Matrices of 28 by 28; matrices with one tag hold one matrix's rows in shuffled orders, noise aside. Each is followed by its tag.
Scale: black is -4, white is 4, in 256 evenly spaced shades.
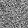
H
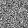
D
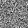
D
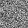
H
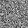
H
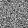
D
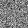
D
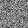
D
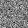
D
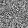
H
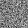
H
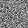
H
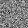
H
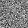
H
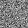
H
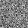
H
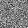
D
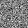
D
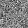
H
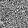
H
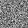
D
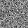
H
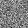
D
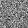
D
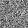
H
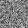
H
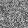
H
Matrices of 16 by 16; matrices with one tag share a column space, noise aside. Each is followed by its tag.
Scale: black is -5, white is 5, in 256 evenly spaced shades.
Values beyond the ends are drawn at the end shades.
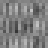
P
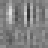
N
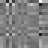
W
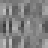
P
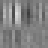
N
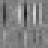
N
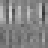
N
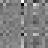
W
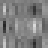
P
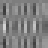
P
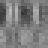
N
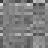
W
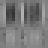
N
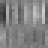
N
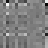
W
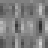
P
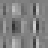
P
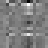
W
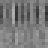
N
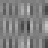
P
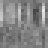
N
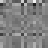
W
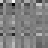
W
